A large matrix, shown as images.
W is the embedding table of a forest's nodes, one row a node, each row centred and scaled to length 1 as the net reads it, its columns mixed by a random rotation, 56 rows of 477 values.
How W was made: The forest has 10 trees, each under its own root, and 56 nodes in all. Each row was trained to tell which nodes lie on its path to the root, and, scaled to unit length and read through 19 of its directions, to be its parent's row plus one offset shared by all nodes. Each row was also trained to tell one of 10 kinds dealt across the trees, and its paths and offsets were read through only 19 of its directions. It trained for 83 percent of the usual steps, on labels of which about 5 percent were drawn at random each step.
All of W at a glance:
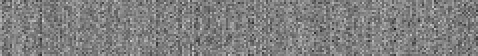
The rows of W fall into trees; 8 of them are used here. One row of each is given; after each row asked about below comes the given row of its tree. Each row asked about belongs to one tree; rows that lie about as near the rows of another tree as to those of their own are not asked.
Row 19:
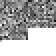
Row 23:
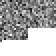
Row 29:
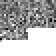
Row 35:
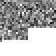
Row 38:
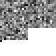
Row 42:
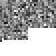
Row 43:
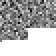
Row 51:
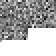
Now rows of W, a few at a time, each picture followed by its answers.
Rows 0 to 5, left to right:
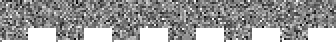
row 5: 35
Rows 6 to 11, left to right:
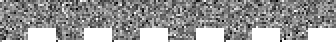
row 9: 19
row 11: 23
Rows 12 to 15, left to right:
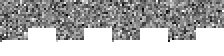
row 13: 51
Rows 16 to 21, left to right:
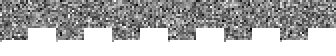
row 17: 19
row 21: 19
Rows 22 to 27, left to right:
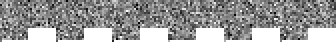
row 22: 23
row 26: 23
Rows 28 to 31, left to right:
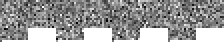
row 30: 29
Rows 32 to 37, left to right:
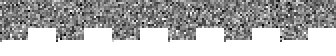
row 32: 29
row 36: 42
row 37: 35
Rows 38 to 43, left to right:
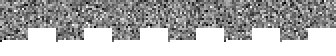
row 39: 38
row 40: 42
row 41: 23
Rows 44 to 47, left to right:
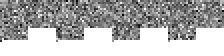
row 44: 42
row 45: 23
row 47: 29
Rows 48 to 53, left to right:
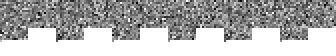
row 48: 29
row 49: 43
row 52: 43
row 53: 19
